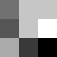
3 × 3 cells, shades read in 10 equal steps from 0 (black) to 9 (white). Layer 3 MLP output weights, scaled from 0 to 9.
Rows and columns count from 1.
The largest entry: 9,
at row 2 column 3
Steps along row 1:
up same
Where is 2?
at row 3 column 2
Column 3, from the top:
7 9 0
